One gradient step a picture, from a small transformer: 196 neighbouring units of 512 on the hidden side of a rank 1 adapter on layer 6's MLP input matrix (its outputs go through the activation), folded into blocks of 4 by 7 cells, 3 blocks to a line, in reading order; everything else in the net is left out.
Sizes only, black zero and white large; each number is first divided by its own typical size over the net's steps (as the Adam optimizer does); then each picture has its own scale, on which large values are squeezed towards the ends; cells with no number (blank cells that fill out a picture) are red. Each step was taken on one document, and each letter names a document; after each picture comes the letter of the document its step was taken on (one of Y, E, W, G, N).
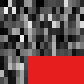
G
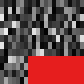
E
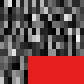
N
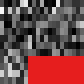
E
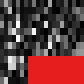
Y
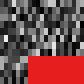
G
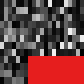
N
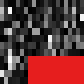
Y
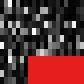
Y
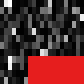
Y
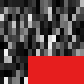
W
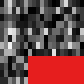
N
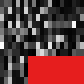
Y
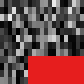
E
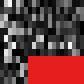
W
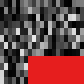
E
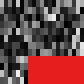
W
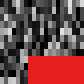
G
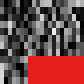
G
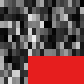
N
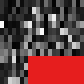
N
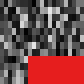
N
